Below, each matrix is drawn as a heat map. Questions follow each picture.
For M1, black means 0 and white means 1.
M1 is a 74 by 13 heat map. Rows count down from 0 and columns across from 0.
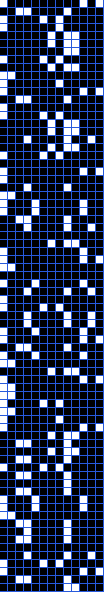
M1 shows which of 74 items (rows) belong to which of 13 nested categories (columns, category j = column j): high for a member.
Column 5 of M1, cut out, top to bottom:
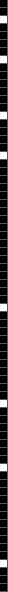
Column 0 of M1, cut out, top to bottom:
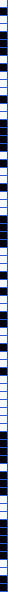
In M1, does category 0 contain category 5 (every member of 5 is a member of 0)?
yes
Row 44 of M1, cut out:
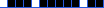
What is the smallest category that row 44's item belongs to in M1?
4
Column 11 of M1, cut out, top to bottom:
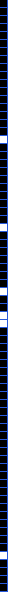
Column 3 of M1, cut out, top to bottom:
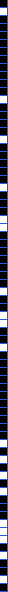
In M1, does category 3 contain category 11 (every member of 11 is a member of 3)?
yes
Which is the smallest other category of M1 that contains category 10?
0
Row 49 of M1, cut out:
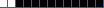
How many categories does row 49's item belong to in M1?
2
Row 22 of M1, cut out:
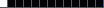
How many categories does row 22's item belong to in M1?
1
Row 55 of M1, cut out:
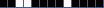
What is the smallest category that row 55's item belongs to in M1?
2
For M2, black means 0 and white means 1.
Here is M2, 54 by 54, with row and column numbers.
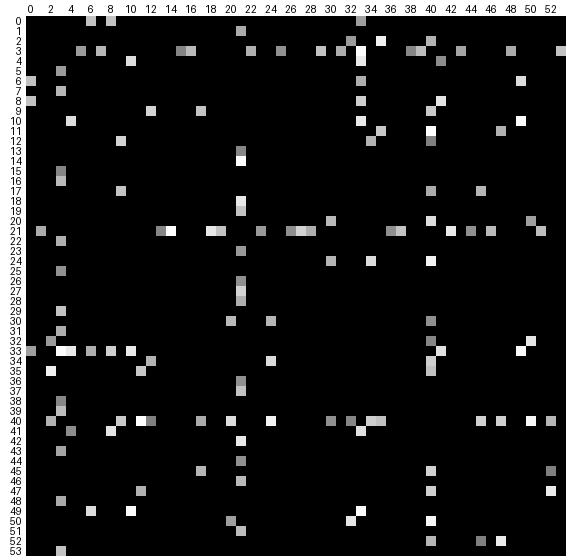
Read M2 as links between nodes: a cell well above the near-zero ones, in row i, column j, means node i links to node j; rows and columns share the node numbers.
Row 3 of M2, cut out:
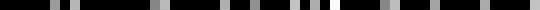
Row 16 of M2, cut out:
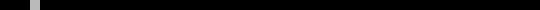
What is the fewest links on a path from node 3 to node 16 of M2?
1
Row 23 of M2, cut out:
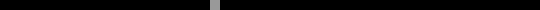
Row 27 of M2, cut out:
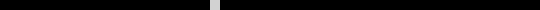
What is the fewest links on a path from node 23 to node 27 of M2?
2
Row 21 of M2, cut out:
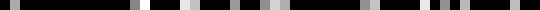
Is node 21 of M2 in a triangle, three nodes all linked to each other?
no
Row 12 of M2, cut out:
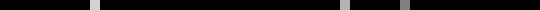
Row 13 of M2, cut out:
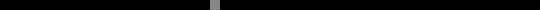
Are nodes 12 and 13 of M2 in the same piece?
no
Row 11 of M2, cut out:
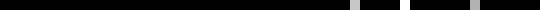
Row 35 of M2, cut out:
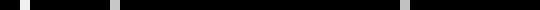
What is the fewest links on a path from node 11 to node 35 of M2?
1
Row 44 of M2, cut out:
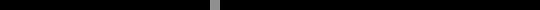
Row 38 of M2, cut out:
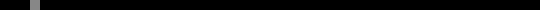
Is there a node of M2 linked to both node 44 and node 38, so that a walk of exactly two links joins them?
no
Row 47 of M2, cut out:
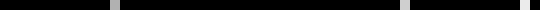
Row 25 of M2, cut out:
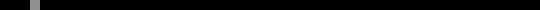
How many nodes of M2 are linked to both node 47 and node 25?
0
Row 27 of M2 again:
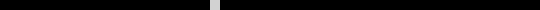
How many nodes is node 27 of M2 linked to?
1
